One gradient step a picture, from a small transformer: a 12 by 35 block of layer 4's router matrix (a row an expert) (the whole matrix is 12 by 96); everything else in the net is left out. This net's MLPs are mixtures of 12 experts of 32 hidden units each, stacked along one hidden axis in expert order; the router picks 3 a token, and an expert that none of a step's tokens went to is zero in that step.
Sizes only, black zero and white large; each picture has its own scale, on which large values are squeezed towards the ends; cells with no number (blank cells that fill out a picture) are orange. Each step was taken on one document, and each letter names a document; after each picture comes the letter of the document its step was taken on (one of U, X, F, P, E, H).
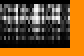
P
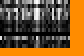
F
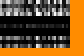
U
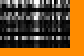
F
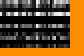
U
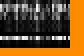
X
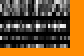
U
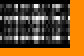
P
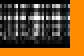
P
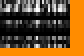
X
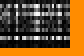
F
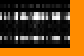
P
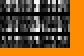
X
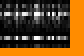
F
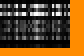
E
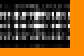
E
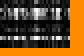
F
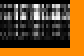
P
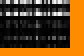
U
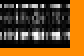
P
